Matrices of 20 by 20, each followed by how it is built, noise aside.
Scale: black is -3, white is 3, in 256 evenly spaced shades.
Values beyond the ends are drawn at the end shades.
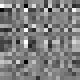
low rank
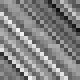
Toeplitz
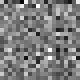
low rank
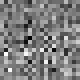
low rank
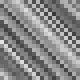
Toeplitz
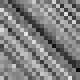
Toeplitz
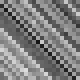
Toeplitz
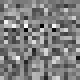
low rank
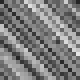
Toeplitz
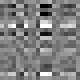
low rank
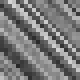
Toeplitz
